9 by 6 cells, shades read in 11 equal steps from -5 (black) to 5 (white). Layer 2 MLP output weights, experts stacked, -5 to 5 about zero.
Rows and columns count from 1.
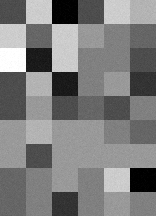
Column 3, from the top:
-5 3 3 -4 -2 1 1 1 -3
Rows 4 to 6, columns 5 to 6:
1 -3 / -2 0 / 0 -1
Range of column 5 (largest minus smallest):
5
